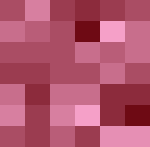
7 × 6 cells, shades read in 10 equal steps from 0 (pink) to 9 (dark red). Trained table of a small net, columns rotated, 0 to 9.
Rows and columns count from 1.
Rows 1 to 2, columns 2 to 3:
2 6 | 4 5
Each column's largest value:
6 7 6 9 7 9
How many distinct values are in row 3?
3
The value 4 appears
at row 2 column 2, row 3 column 5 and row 7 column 3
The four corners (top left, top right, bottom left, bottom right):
5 5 5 1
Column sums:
29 36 30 33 28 33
